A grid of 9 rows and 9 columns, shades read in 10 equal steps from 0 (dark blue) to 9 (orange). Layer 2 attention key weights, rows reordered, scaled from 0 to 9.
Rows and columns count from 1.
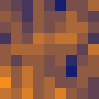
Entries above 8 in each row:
0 0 0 0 0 0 0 1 0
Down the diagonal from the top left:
4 4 3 7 5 5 0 5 3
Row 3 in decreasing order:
6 6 5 5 5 4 4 4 3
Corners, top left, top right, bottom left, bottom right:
4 6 7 3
